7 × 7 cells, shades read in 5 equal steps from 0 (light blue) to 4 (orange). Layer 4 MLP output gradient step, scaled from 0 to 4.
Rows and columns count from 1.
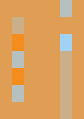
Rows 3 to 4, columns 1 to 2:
3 4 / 3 1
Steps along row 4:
down up same same down up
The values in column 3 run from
3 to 3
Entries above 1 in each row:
6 7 6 6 7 6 7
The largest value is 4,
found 2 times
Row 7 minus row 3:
0 -1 0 0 0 2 0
